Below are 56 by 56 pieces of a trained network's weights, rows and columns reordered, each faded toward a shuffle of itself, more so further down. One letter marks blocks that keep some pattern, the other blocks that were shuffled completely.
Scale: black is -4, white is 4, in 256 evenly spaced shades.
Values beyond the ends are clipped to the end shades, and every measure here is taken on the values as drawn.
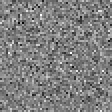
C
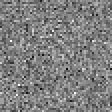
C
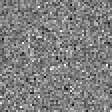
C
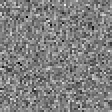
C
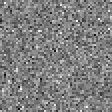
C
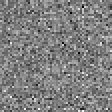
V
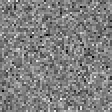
C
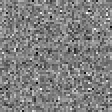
V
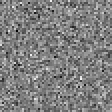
V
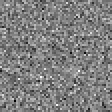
C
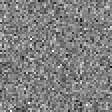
V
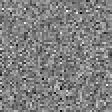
V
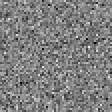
V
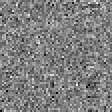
V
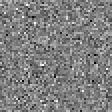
V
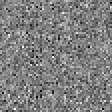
V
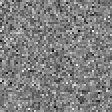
C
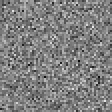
C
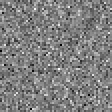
C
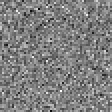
C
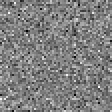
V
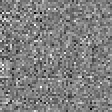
V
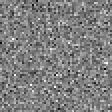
V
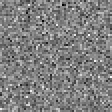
C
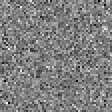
C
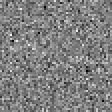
V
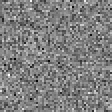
C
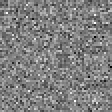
V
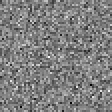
C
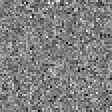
C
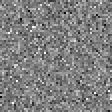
C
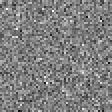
V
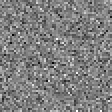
C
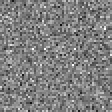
C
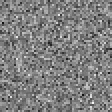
C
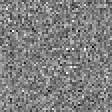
V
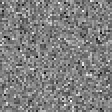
C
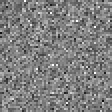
C
